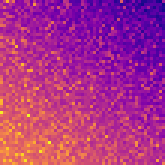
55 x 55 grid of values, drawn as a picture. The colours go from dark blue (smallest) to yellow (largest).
Neither half mirrors the other. The top right is the ninth with the lowest average. There are no regular stripes. The field climbs toward the bottom left. The grain is fine, like static. No row or column stands out. The histogram is bell-shaped.
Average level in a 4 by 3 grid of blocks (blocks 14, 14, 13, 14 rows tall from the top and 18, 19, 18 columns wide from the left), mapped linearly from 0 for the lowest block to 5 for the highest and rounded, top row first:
210
321
432
543
